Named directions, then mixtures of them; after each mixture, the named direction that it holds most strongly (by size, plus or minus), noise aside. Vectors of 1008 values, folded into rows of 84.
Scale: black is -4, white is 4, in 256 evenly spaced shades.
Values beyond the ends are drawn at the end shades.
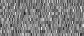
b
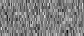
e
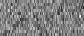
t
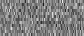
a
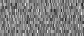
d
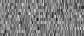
a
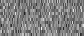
b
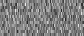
d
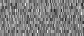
d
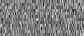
a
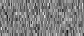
e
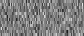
e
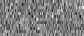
t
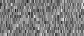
t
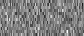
e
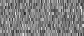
b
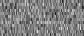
a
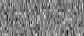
e
